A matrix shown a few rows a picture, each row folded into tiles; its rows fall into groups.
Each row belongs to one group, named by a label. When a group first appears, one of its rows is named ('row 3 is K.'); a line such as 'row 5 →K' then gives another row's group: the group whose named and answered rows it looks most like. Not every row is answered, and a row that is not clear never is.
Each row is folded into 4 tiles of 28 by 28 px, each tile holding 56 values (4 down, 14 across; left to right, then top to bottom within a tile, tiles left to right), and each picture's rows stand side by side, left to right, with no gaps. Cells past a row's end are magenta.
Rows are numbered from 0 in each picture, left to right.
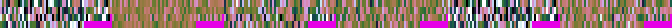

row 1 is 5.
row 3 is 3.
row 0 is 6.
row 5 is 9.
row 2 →5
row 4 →6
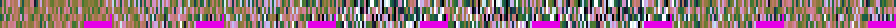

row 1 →9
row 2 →9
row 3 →6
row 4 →6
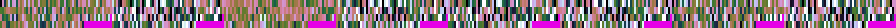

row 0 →5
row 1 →6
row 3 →6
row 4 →6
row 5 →6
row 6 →5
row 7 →6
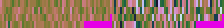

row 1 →3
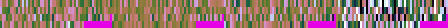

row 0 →9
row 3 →6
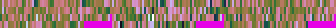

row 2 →5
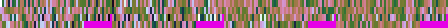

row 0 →9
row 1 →5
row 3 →9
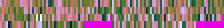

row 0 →3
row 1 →9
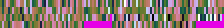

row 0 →3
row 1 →5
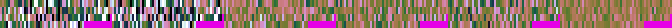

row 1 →6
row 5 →9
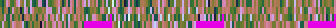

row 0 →3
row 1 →9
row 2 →9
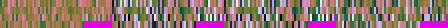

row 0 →5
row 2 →5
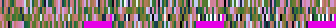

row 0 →3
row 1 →5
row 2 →5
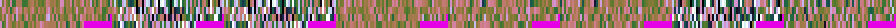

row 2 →6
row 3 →5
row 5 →3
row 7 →3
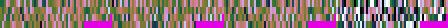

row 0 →3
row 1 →5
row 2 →3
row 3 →6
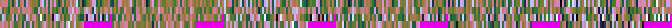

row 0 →9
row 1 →3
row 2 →9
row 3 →9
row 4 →5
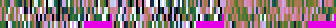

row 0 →6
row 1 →6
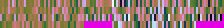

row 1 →9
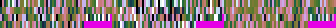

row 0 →5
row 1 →6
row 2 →5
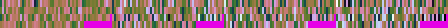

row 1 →5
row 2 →9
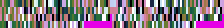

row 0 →6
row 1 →6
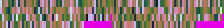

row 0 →9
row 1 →3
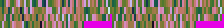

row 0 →3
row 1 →3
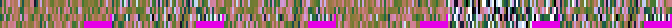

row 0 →3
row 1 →5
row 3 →9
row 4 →6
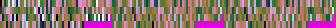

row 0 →5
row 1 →3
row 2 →3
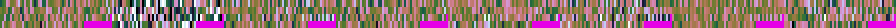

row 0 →3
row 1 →6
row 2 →5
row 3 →3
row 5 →9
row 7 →3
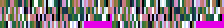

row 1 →6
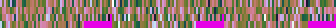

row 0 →9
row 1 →9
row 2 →9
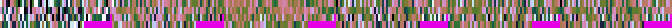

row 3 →5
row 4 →5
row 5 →5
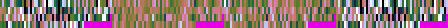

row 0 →6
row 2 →9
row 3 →6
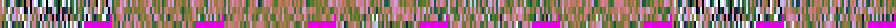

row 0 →6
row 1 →5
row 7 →9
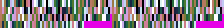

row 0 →6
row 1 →6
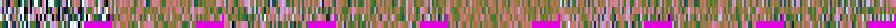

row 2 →3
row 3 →9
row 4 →9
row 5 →9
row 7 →5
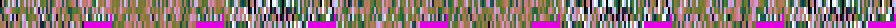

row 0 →5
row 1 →5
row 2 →6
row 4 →3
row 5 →6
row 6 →5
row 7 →6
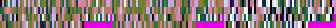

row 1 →5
